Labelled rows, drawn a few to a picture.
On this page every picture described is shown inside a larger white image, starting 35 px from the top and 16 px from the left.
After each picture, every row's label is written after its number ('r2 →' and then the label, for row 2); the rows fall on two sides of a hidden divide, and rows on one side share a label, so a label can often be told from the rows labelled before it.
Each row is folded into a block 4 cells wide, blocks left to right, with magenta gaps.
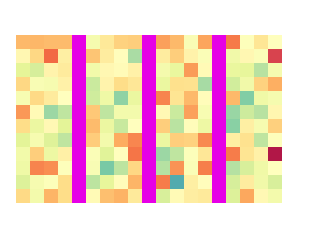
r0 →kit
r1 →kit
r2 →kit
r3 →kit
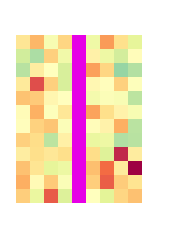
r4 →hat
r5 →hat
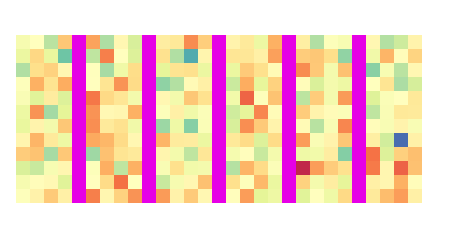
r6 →kit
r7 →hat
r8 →kit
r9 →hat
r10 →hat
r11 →hat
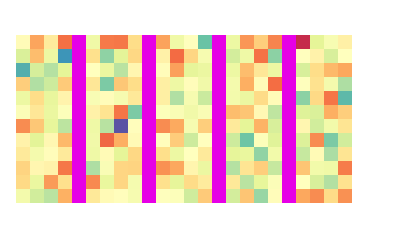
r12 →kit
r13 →kit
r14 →hat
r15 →kit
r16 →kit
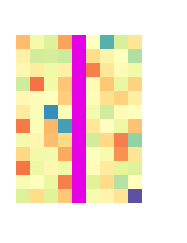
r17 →kit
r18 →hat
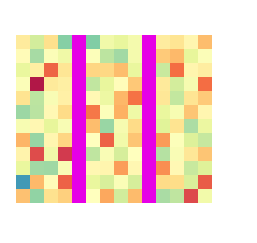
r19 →kit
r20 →kit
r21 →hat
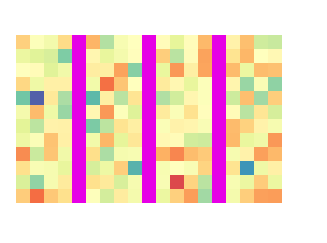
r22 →kit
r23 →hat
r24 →hat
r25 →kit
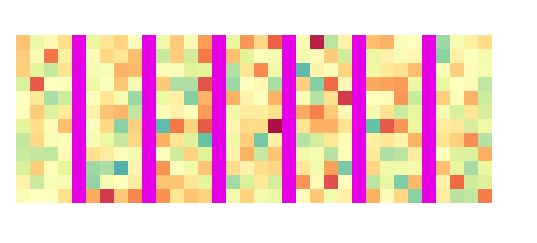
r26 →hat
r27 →kit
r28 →hat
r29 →kit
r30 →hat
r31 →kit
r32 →kit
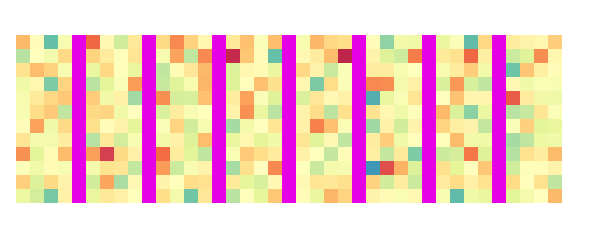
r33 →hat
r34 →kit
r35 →kit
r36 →kit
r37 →hat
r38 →hat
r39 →hat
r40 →kit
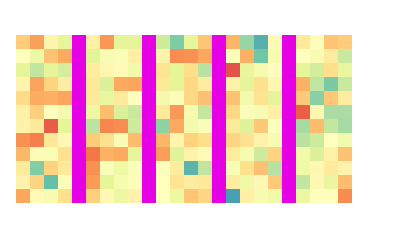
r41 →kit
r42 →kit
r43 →hat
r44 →hat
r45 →kit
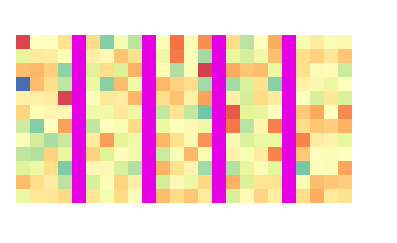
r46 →hat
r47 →hat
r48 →kit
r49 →hat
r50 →hat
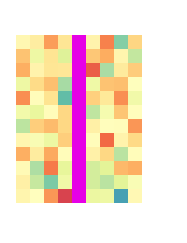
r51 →kit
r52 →kit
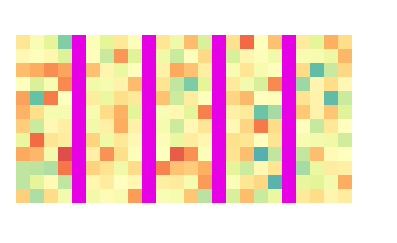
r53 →kit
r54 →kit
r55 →hat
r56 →kit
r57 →kit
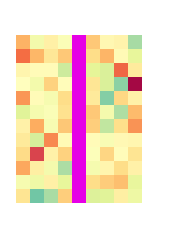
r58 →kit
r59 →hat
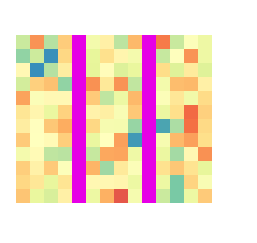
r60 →kit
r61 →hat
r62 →hat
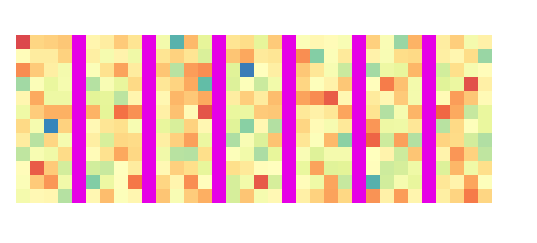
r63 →hat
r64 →kit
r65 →hat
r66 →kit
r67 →hat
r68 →kit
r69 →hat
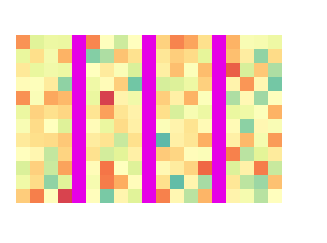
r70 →kit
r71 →hat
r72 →kit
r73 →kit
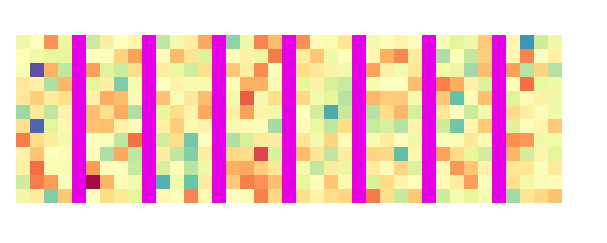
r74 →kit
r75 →hat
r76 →kit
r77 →hat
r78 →kit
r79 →kit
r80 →hat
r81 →hat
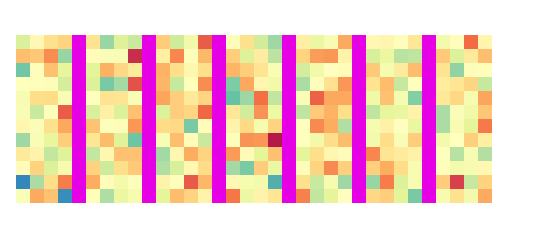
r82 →kit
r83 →hat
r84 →hat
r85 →kit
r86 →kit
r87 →kit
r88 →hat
